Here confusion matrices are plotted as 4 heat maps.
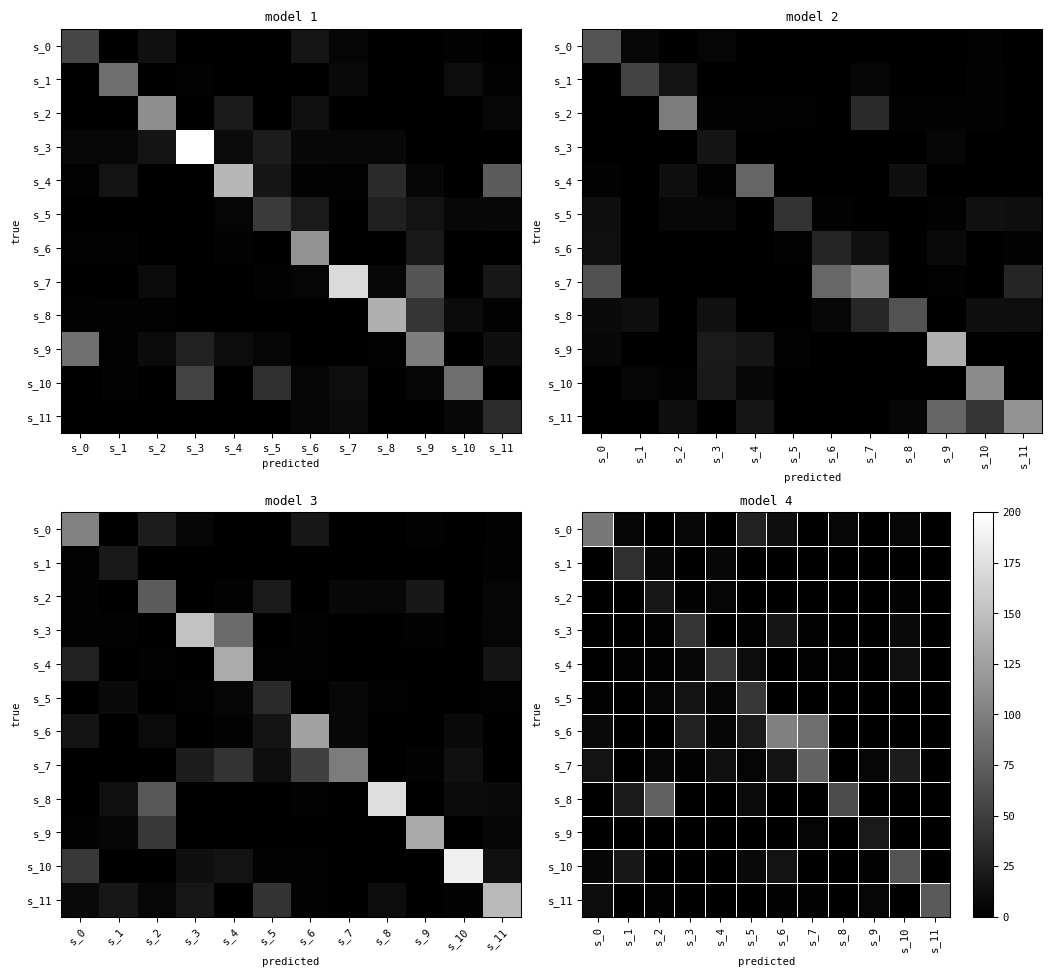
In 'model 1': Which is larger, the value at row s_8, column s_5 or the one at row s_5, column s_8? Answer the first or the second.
the second
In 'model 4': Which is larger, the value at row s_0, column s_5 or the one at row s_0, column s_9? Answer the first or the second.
the first
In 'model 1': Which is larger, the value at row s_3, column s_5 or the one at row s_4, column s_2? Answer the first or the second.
the first
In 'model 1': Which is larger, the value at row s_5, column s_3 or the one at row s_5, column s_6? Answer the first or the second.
the second
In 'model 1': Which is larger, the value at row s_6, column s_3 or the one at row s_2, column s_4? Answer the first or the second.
the second
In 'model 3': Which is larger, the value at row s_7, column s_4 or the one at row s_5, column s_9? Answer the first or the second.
the first
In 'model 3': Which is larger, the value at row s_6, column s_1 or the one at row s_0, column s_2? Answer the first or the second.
the second
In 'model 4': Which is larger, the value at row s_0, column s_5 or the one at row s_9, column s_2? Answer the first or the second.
the first
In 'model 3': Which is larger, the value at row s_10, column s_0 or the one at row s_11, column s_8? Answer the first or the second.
the first
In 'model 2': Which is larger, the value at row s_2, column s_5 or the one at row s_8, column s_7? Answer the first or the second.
the second
